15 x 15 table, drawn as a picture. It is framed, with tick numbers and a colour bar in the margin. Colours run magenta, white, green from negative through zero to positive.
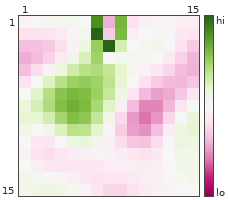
The top middle is the roughest part. The bottom right is the calmest part. The middle right is the ninth with the lowest average. There are no regular stripes. In the top middle lies a patch that is rougher than the rest.
